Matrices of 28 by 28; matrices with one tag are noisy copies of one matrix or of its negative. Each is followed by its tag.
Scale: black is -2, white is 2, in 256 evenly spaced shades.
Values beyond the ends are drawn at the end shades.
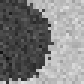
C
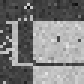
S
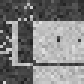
S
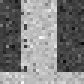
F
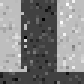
F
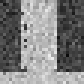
F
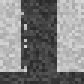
F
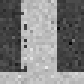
F
